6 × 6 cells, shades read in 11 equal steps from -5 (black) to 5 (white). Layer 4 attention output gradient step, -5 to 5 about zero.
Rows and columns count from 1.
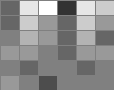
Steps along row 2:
up down down up down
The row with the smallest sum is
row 5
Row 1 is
-1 4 5 -3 4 3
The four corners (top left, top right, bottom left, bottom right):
-1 3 1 0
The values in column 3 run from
-2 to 5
